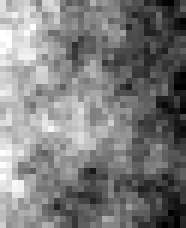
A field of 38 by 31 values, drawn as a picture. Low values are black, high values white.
Ninth with the highest average: top left. Slope: up to the left. Grain: blotchy. Stripes: none.
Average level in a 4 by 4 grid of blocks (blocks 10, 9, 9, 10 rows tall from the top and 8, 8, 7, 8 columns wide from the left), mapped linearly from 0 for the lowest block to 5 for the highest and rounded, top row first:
5 2 2 0 | 4 3 2 0 | 4 4 3 1 | 4 1 2 0
